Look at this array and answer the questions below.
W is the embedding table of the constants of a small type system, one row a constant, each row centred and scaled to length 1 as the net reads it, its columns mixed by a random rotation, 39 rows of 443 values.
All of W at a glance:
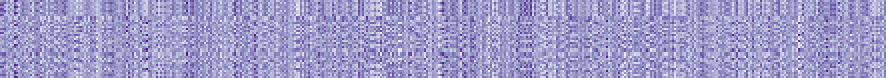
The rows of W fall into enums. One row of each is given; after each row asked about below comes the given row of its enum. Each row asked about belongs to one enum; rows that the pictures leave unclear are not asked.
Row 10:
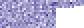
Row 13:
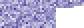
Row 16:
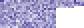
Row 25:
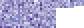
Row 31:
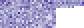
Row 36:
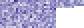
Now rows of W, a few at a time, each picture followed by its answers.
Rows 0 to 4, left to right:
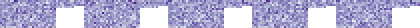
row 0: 36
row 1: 31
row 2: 16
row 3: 36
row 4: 16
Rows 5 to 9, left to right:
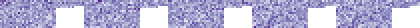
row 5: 31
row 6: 36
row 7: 16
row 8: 13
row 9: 13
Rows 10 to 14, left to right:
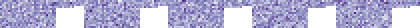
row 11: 25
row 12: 36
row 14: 31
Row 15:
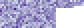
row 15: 13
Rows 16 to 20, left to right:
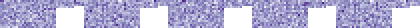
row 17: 25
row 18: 36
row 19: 10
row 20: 25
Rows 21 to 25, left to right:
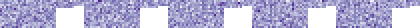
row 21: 13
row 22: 36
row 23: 10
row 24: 25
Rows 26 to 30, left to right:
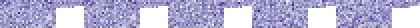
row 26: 31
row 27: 31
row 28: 10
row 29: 25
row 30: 13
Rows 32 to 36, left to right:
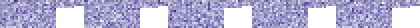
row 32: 36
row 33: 16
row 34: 25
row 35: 10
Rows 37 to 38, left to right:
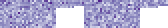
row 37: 31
